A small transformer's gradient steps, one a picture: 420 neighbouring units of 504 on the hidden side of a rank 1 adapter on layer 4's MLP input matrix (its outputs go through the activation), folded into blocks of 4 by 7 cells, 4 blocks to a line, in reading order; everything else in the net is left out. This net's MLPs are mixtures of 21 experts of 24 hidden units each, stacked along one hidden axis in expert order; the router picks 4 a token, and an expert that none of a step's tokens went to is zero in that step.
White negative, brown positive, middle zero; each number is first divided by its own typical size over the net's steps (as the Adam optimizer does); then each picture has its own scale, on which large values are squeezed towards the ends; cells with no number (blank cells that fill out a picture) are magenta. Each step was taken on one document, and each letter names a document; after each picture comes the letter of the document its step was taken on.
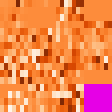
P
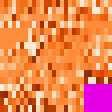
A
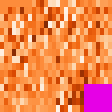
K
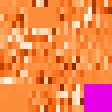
P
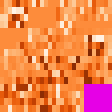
A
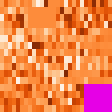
P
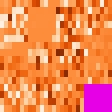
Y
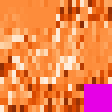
Y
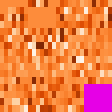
P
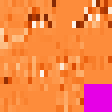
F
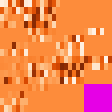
F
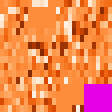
Y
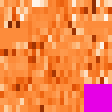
A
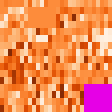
K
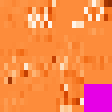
F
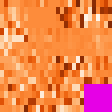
P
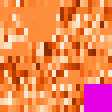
Y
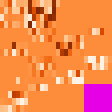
F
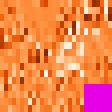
P
